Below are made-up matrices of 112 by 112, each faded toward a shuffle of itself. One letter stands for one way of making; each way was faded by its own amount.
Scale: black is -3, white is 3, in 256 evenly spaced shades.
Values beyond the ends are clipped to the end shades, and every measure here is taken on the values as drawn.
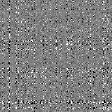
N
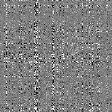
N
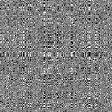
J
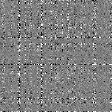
N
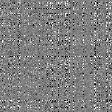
N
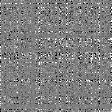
N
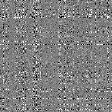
N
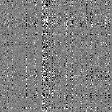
N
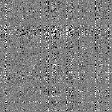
N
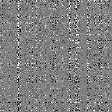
N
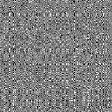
J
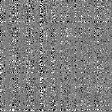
N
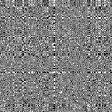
J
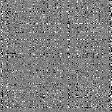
N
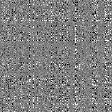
N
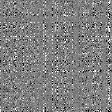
N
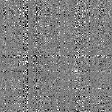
N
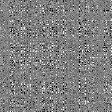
N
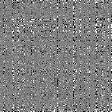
N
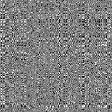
J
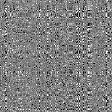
J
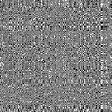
J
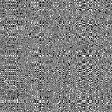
J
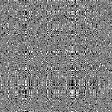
J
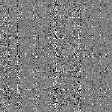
N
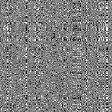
J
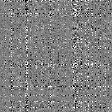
N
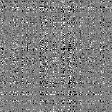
N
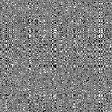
J
